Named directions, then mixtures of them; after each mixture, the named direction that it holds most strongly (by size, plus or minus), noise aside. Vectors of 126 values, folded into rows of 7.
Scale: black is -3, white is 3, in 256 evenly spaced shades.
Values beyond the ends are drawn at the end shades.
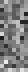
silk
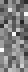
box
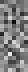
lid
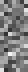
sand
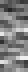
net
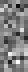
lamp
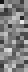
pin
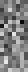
box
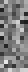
silk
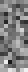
silk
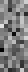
box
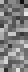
sand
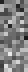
pin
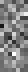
lid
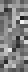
pin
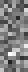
sand
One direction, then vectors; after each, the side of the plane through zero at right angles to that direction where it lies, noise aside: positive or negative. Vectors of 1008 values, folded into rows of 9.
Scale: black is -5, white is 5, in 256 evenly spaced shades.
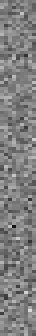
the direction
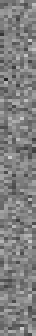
negative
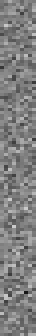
negative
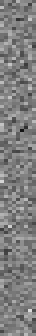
positive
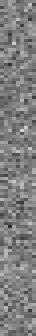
negative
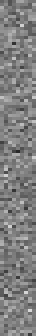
positive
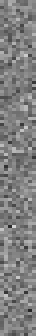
negative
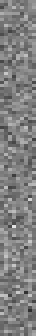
negative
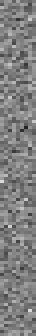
positive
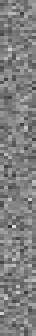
negative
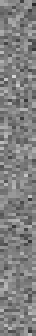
positive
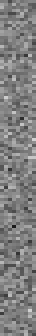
positive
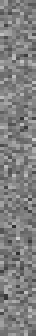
positive
